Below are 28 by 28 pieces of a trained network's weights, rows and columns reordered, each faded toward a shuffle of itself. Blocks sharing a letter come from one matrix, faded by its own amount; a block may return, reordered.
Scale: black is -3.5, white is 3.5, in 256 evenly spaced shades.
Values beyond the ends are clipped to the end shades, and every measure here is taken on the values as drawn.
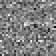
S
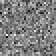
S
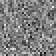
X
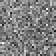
X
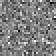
S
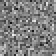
S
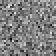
X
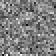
X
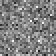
S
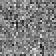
X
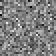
X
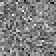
X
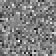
S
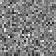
X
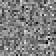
X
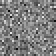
S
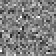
X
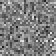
S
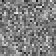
X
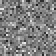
X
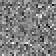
S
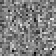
S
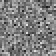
S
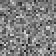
X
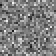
S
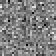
S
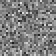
X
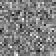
X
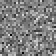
X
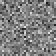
X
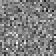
S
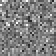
S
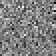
X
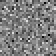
S
